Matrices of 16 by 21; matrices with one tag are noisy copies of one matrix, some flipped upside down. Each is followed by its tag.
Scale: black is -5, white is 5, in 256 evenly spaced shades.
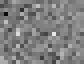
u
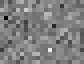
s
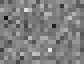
s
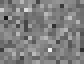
s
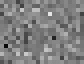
s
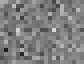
u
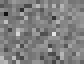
u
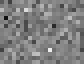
s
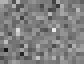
u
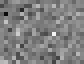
u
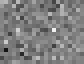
u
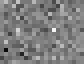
u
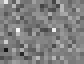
u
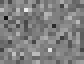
s
